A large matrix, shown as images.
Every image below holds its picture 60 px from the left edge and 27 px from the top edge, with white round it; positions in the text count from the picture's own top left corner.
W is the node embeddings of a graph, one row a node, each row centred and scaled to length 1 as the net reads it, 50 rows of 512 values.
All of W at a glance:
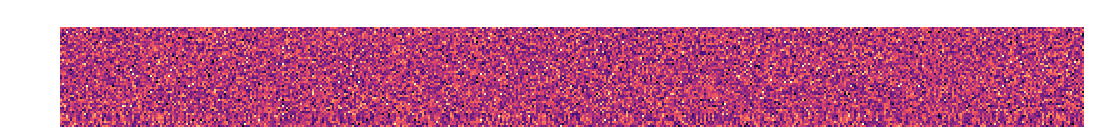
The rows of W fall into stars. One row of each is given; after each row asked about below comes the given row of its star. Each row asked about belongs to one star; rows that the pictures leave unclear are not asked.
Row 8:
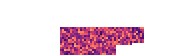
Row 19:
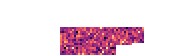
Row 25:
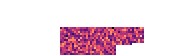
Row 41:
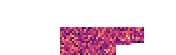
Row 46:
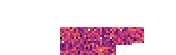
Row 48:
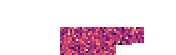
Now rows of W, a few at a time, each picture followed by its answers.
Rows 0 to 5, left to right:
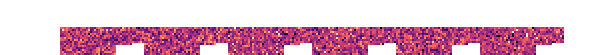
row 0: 46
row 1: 19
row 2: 46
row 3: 8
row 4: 41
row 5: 25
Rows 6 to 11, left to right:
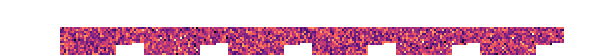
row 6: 19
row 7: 25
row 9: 48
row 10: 46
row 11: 41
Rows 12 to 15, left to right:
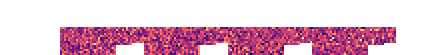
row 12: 48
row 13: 48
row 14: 19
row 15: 25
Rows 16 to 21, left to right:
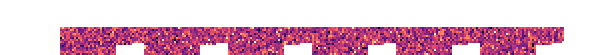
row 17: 41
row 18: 46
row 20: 41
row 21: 48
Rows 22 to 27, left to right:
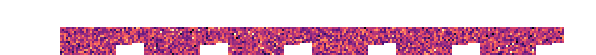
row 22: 19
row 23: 48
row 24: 8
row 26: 46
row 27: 25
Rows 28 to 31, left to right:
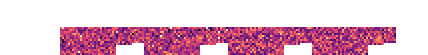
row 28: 46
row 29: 19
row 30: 8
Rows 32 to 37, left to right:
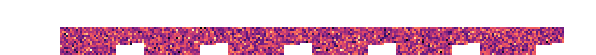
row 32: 8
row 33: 8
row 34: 41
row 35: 8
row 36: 19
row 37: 48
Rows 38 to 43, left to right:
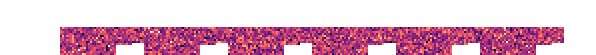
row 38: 41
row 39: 48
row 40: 8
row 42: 8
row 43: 46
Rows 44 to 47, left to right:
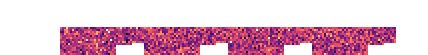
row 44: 46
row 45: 46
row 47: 48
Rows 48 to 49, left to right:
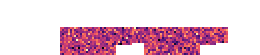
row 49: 41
